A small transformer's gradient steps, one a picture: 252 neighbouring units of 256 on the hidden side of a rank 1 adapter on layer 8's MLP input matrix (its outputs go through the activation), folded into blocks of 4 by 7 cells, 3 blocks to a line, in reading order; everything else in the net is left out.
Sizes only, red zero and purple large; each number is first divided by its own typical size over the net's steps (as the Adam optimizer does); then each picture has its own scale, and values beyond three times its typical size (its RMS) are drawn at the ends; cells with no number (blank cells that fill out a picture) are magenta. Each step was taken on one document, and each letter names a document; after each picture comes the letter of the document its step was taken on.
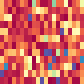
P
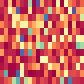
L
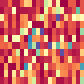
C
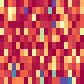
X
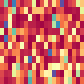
P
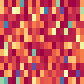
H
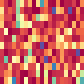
L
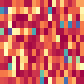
X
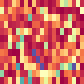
P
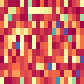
H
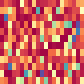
P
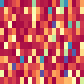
X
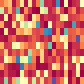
L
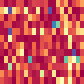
X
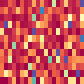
H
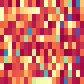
P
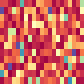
H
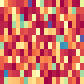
L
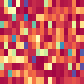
C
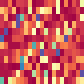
L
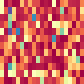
X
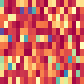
P
